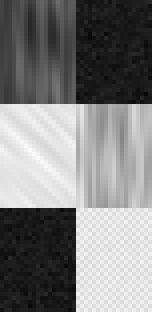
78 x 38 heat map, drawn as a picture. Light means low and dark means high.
It is made of 3 by 2 panels. Panel 1,1: high, streaked downward. Panel 1,2: very high, fine-grained, faint in contrast. Panel 2,1: very low, slanting down to the right, faint in contrast. Panel 2,2: low, streaked downward. Panel 3,1: very high, fine-grained, faint in contrast. Panel 3,2: very low, checkered, faint in contrast.
